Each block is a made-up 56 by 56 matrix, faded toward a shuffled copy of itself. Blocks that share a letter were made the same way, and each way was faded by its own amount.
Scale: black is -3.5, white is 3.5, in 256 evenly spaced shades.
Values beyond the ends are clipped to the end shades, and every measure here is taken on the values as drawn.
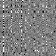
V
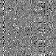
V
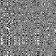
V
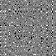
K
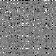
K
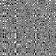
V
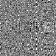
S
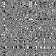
K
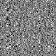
S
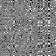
V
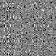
S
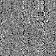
S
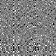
V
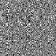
S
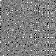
K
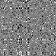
K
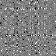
K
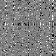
V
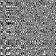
V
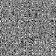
S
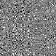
S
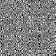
V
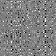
K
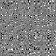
K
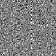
S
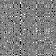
V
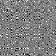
K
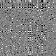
K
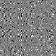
K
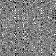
S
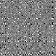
K
